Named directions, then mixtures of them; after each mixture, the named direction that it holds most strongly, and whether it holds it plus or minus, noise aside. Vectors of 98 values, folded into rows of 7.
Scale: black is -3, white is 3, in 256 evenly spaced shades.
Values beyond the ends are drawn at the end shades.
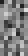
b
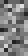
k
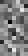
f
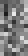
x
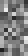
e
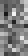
x, plus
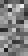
k, plus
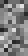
k, plus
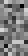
k, minus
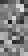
f, plus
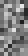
k, plus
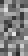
b, plus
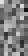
b, minus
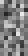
b, minus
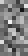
f, minus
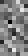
f, plus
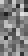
b, minus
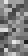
k, minus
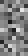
f, plus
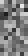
b, minus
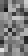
e, minus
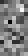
f, plus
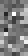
x, plus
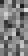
b, plus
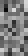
e, minus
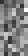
x, plus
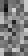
x, plus
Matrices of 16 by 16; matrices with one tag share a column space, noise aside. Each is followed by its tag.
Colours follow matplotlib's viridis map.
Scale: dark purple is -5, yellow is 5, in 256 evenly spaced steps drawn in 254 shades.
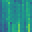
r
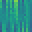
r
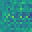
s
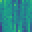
r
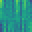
r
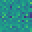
s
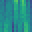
r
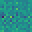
s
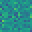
s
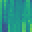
r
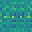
s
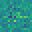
s
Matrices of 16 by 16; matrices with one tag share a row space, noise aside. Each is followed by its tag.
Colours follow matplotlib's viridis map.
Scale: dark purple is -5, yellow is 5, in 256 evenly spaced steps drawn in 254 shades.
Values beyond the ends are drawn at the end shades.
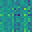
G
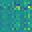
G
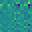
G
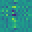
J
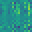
G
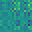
G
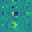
J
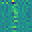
J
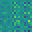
G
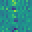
J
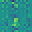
J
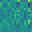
G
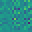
G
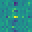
J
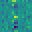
J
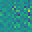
G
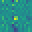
J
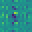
J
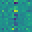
J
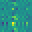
J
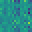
G
